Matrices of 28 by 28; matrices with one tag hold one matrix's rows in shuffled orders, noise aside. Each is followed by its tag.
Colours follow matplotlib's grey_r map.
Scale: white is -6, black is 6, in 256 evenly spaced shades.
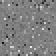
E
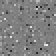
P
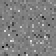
E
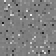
E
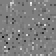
E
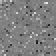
P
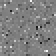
P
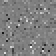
E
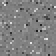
P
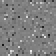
E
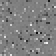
P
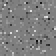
P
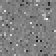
P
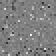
E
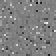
P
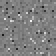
E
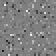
E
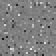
E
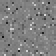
E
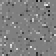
P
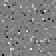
E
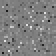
E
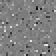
P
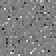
E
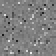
E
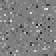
P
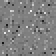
E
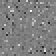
E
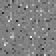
E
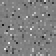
E
